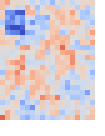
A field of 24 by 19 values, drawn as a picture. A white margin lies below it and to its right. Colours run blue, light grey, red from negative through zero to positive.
Stripes: none. Mirror symmetry: none. Grain: blotchy. Roughest part: top left. Ninth with the lowest average: top left. Odd patch: lower, in the top left.
